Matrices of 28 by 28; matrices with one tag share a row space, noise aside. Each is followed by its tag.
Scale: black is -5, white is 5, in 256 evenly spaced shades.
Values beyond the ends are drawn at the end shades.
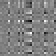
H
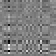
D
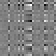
H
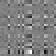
H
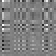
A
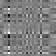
D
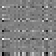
A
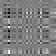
D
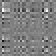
A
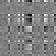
H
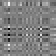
D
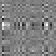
A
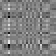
D
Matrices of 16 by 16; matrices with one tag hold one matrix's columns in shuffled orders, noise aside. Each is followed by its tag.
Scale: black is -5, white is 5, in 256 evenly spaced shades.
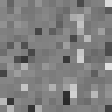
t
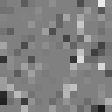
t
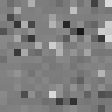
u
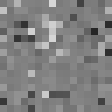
u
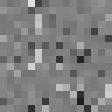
t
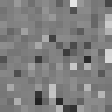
t
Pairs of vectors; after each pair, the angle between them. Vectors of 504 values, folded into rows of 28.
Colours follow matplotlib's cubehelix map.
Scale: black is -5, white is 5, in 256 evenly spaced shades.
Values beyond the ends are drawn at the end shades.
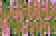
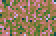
partly aligned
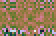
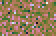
orthogonal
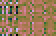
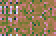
nearly opposite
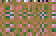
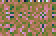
nearly opposite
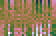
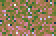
orthogonal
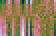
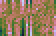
nearly opposite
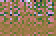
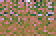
nearly parallel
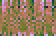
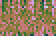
nearly opposite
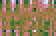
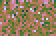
partly aligned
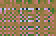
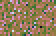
orthogonal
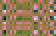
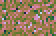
partly aligned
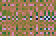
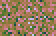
partly aligned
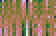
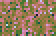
partly opposed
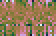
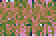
nearly parallel
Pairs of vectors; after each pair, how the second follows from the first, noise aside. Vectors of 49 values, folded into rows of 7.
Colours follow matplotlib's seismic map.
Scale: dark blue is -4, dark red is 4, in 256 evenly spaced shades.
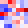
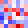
shuffled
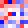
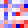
reversed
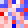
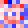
shuffled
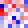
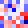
reversed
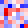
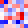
reversed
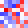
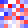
shuffled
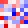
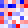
shuffled
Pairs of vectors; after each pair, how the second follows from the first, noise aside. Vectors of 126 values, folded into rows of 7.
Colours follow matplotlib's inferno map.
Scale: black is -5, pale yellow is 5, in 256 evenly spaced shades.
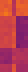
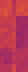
shrunk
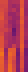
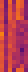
wrapped around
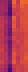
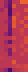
partly zeroed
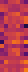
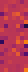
partly zeroed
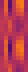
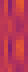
shrunk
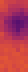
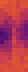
wrapped around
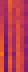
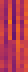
wrapped around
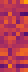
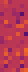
partly zeroed
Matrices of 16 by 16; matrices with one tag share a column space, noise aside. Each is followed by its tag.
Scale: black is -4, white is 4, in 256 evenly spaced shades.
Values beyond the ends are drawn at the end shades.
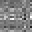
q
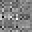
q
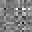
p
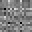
p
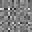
p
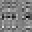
q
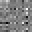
p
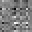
p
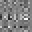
q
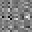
q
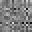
p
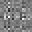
q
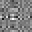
q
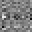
q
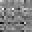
p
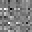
p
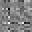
p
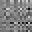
p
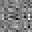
q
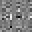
q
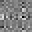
q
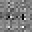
q
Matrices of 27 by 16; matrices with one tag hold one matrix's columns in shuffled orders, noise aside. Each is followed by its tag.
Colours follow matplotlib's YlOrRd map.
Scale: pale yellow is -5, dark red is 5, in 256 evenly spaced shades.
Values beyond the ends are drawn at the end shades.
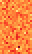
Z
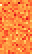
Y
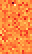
Y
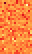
Y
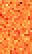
Y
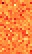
Y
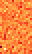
Z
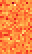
Y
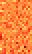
Z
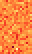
Z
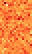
Y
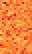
Y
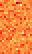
Y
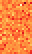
Y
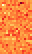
Y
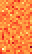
Z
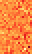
Z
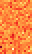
Z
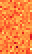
Z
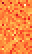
Y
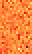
Z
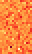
Z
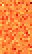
Y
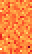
Z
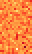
Z
